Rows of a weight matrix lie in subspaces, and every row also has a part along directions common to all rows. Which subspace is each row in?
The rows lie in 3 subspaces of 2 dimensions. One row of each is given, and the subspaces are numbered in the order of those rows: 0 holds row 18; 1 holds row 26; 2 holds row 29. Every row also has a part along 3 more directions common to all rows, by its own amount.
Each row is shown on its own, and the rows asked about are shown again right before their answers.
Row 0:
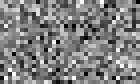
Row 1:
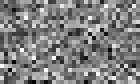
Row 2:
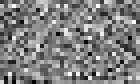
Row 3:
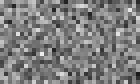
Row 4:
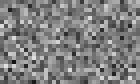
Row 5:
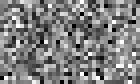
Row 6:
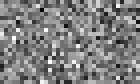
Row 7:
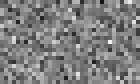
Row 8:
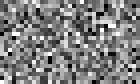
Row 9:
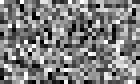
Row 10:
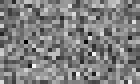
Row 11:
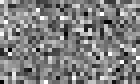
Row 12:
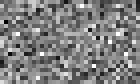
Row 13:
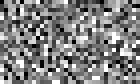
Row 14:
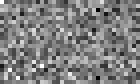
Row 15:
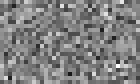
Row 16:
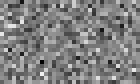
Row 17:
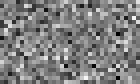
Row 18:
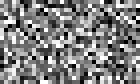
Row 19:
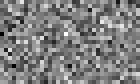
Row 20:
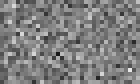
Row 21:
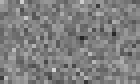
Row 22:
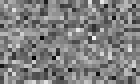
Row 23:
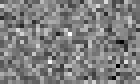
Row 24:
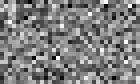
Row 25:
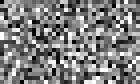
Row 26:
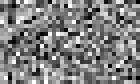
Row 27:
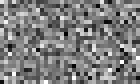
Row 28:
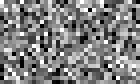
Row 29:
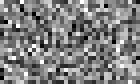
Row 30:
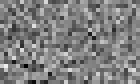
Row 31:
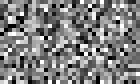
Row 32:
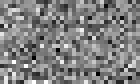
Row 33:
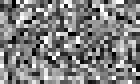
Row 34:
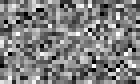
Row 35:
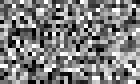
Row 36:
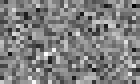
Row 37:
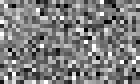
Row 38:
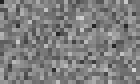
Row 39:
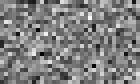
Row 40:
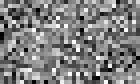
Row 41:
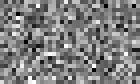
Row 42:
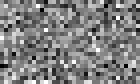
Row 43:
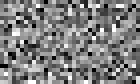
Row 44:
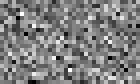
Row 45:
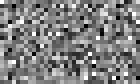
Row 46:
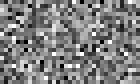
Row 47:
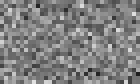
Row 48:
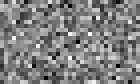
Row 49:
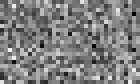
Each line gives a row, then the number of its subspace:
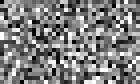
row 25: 2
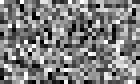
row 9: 2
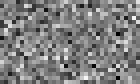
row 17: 1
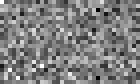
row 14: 2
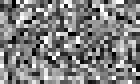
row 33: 1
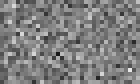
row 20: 1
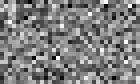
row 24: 1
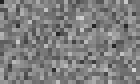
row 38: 2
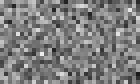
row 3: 1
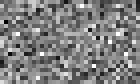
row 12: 1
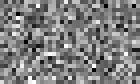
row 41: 0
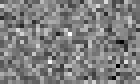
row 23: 0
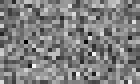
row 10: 1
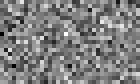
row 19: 0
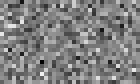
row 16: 0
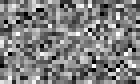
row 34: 1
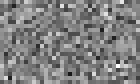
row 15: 1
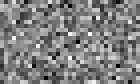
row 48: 1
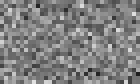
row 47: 1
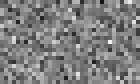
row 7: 0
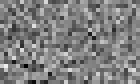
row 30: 2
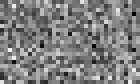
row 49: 2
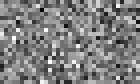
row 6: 0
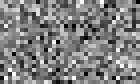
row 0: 2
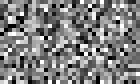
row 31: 0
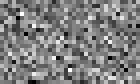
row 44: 0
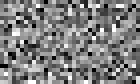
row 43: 2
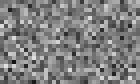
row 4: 0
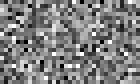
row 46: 0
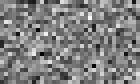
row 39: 1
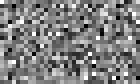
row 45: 2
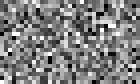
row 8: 0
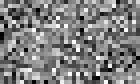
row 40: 2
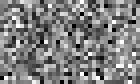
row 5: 2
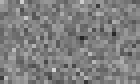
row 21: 2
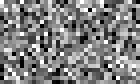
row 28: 2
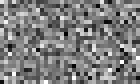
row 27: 0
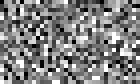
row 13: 2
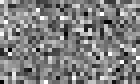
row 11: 0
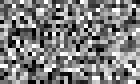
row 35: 2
